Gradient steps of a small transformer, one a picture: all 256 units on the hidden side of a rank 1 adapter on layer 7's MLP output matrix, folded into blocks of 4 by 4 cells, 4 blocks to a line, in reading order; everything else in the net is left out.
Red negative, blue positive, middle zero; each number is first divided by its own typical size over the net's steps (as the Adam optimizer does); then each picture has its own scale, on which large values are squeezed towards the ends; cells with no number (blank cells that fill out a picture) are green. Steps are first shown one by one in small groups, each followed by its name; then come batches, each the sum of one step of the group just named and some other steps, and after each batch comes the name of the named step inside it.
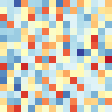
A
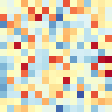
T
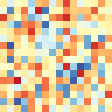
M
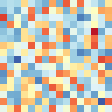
A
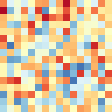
M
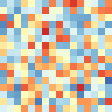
T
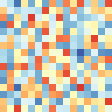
A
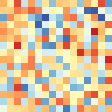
T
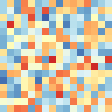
A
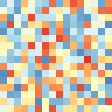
A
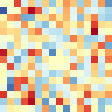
M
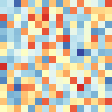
A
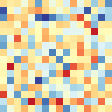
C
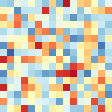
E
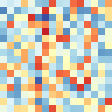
C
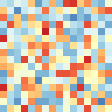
E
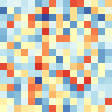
C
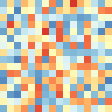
C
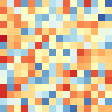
E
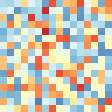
E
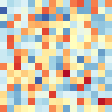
C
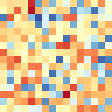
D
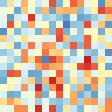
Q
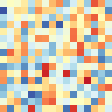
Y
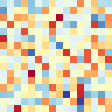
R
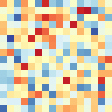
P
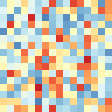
Q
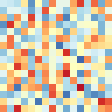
R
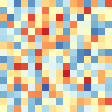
P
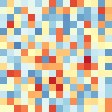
Q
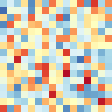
Y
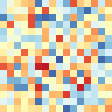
D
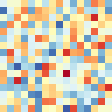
Y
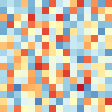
R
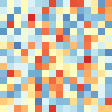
Q
